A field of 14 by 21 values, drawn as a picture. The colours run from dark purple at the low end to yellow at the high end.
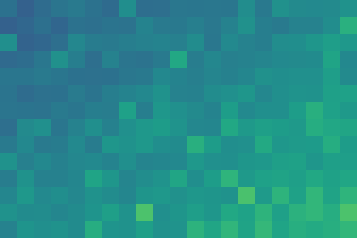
Ninth with the lowest average: top left. Ninth with the highest average: bottom right. Slope: up to the bottom right. Odd rows or columns: none. Grain: fine. Average level on the scale: 50%.
